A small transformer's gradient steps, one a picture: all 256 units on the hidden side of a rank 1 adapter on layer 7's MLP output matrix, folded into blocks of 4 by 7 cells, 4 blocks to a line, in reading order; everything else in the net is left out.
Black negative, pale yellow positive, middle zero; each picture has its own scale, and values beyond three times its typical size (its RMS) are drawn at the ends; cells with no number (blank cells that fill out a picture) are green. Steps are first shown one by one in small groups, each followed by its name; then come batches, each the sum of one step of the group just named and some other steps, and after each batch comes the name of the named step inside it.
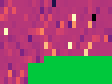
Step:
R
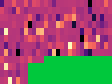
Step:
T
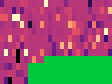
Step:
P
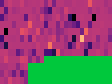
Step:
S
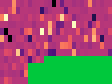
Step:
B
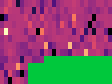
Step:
R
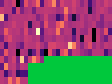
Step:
T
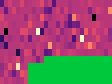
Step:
S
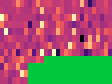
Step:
T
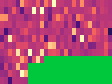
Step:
S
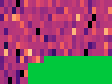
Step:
P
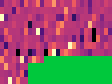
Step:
T
